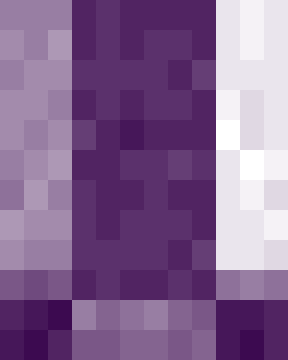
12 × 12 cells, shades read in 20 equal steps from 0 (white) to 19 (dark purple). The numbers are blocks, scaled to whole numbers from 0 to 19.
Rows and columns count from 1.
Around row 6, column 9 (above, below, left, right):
17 17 15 2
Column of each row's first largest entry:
4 4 8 4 6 4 5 5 8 4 3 2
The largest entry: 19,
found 3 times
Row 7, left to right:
11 8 10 16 17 17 16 17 17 2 1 3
